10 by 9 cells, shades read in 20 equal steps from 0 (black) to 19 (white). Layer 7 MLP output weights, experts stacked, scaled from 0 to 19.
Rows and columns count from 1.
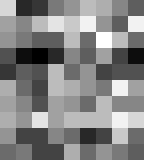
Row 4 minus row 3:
-5 -8 -7 -4 -4 -1 -7 -9 -7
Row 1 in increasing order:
3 4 7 9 10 11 13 14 16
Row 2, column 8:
7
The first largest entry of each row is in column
1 6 7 7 4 8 7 8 8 5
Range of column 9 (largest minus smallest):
17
